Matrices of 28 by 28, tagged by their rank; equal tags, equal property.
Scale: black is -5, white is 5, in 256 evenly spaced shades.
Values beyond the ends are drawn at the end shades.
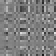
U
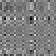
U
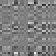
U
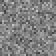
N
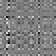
U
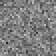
N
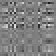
U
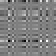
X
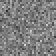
N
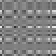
X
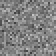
N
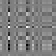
X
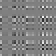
X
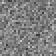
N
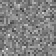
N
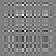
X
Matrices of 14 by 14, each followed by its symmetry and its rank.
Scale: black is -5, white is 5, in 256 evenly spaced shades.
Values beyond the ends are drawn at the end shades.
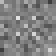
symmetric, rank three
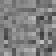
neither, rank three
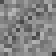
symmetric, full rank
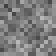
symmetric, full rank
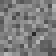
symmetric, full rank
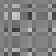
symmetric, rank one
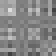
symmetric, rank two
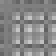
symmetric, rank one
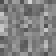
neither, rank three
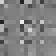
symmetric, rank two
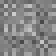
symmetric, rank three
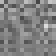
neither, rank three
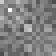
symmetric, rank three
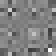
symmetric, rank two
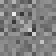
symmetric, rank three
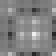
symmetric, rank one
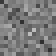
symmetric, full rank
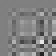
symmetric, rank one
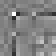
symmetric, rank two
